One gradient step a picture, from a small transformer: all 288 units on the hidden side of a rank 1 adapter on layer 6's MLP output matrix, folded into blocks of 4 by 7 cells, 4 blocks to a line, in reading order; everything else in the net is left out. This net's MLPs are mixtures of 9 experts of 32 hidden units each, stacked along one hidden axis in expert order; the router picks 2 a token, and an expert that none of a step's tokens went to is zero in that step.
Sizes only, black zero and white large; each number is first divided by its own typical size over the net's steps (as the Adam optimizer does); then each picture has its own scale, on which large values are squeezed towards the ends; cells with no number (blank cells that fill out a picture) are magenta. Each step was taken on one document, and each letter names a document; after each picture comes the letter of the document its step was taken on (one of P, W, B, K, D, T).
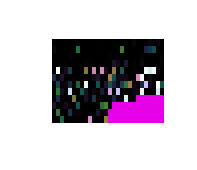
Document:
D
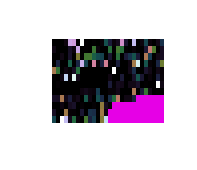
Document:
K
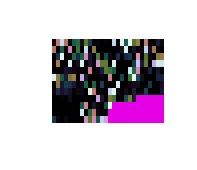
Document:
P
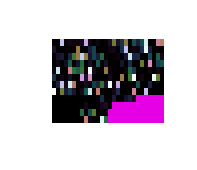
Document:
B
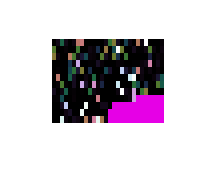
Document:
B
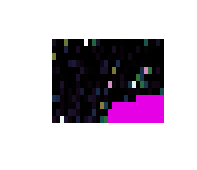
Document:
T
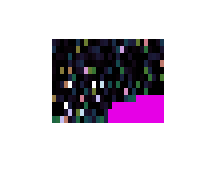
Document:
B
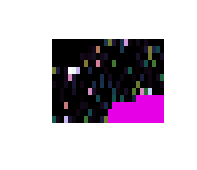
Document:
B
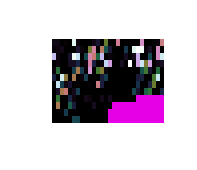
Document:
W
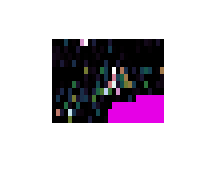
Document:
T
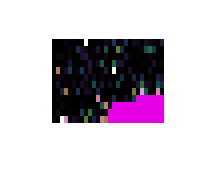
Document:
K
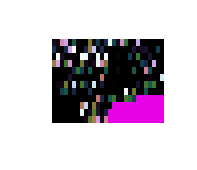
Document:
P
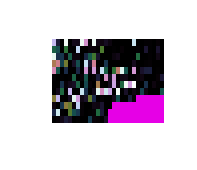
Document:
T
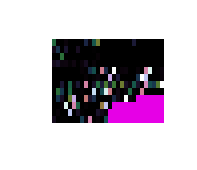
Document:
D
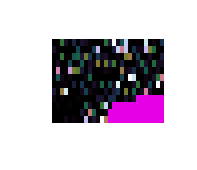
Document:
B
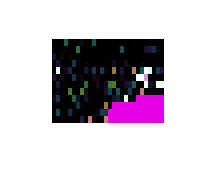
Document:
D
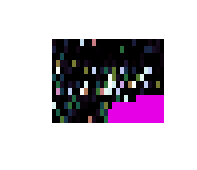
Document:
D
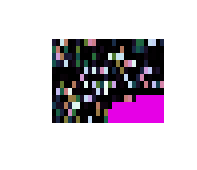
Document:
T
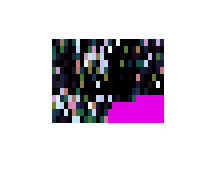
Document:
W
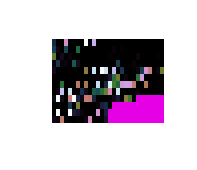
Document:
D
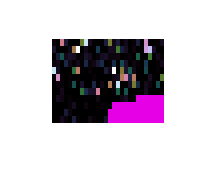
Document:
K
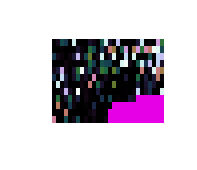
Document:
W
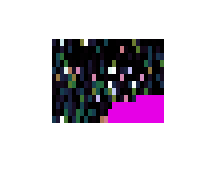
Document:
K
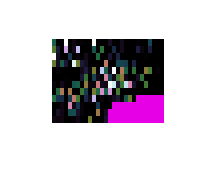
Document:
T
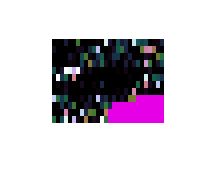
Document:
B
